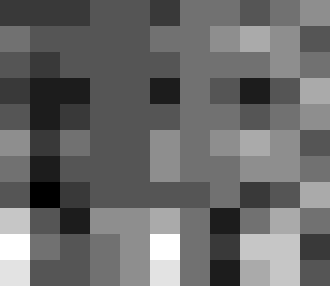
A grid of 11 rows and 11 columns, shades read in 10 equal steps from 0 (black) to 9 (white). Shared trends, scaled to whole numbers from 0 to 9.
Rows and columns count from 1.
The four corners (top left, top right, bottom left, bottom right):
2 5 8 3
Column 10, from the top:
4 5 5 3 4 5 5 3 6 7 7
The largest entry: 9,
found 2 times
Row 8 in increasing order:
0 2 2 3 3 3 3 3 3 4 6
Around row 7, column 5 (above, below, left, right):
3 3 3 5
